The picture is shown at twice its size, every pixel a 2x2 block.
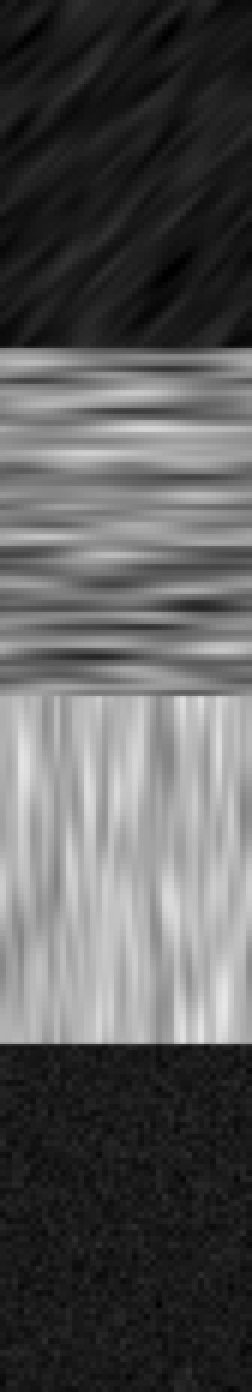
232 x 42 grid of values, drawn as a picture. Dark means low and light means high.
It is made of 4 by 1 panels. Panel 1,1: very low, slanting up to the right, faint in contrast. Panel 2,1: middling, streaked across, strong in contrast. Panel 3,1: high, streaked downward. Panel 4,1: very low, fine-grained, faint in contrast.
